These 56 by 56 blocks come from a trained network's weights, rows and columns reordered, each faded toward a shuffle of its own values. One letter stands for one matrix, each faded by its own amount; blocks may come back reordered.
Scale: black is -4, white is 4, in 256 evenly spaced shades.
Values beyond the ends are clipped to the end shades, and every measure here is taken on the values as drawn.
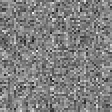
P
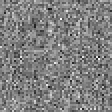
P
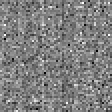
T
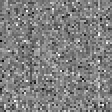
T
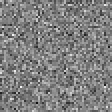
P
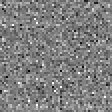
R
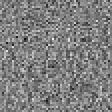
P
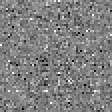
R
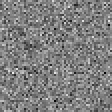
P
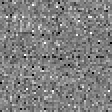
R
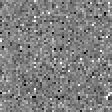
R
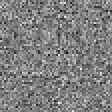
P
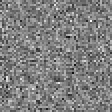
P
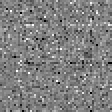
R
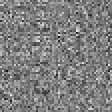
P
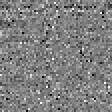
R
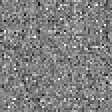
T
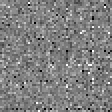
R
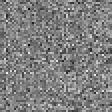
P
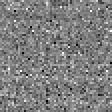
R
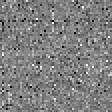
R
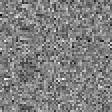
P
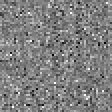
T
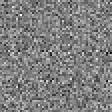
P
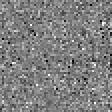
R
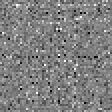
R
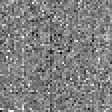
T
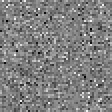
R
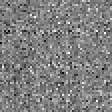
T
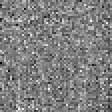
T
